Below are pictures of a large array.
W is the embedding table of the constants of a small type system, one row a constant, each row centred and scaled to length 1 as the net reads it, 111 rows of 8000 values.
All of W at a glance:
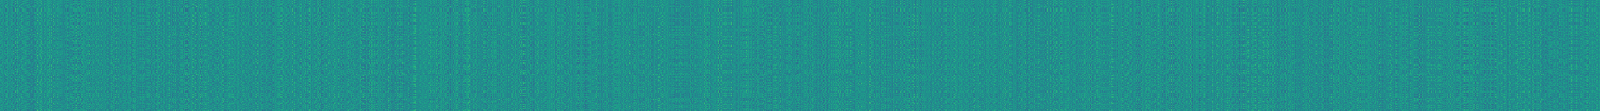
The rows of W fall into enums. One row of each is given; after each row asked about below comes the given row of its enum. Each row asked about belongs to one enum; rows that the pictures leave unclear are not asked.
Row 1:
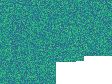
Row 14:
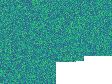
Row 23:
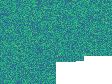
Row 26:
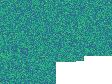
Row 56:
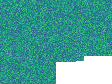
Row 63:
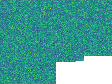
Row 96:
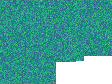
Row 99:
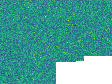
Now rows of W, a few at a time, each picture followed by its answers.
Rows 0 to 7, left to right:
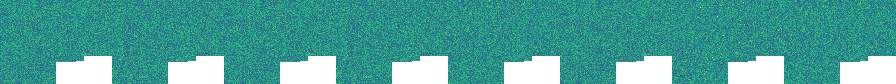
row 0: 23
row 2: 23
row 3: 1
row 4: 96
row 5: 23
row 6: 99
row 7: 96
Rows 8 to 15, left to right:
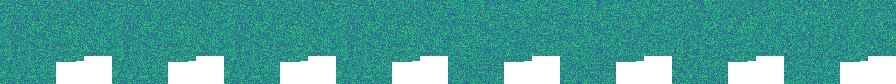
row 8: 1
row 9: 1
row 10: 1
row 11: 1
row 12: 23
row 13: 23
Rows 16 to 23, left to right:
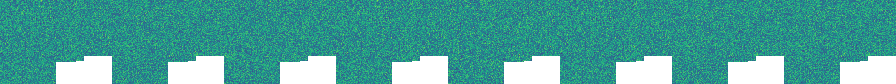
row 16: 96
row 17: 23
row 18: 26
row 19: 96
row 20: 14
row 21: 96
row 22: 23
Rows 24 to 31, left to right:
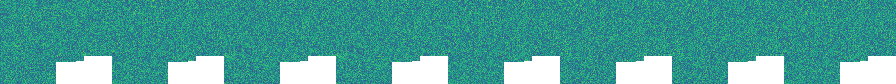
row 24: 23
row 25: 96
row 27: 26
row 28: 96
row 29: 56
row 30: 56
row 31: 96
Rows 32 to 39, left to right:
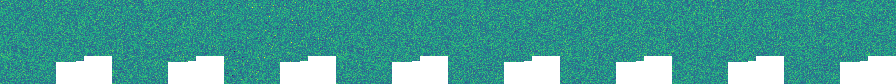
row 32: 26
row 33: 14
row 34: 99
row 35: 26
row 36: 23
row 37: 56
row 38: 96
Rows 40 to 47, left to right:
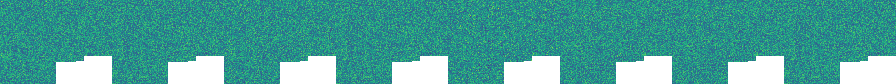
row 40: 26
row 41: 1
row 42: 56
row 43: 1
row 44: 63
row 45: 23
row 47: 1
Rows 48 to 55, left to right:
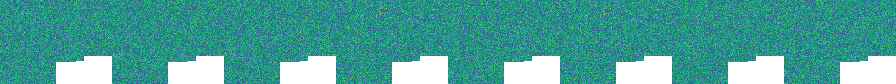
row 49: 26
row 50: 56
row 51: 63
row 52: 1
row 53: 63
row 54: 23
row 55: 14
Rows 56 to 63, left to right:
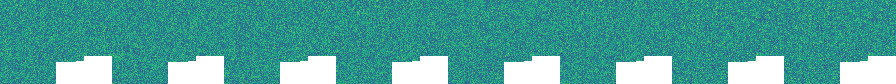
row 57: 26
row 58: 1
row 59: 96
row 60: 23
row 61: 96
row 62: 63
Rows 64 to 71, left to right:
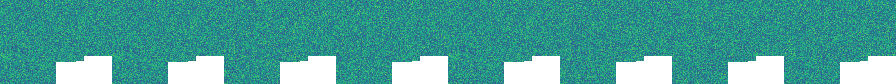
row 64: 26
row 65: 26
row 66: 14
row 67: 96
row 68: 26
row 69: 1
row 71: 56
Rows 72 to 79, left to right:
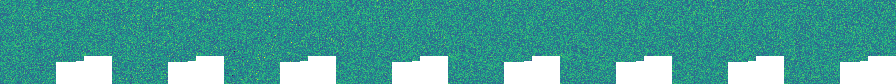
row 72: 23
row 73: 63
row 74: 99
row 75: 96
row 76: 26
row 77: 26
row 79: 1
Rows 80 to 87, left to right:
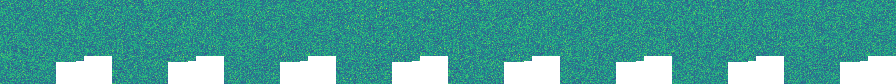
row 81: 14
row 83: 63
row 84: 14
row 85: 56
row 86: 96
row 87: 23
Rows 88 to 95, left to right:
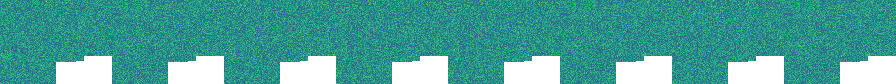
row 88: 26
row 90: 56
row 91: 1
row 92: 1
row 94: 96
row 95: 23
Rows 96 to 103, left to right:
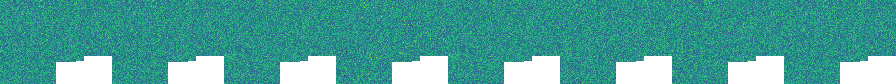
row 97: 96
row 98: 26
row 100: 26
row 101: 56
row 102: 14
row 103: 96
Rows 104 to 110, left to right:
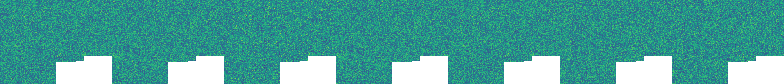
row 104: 23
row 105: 26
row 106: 63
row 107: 26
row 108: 23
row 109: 1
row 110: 14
